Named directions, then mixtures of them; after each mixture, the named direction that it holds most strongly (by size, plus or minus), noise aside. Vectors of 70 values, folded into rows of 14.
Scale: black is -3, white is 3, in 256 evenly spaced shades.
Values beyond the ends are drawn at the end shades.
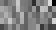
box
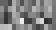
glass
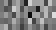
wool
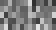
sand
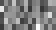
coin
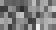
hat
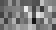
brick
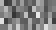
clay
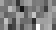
hat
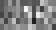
brick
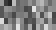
clay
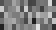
coin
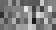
brick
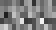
glass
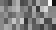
box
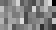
box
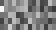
hat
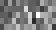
brick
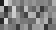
clay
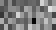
brick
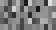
wool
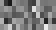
clay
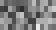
hat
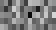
wool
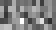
glass
